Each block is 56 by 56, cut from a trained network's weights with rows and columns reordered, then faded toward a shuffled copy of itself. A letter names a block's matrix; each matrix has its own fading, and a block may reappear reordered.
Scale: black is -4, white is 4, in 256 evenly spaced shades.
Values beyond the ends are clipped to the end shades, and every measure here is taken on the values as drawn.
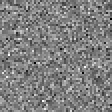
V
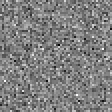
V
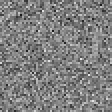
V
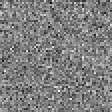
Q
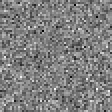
V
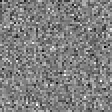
V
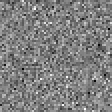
V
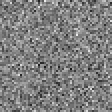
Q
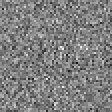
Q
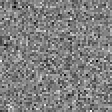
Q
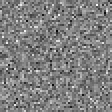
V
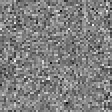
Q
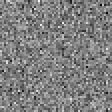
Q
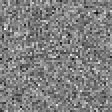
V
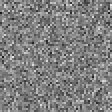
Q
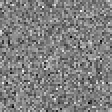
V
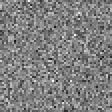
Q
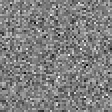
Q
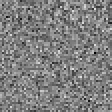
Q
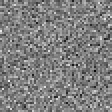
V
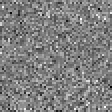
V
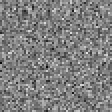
V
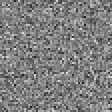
Q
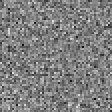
Q
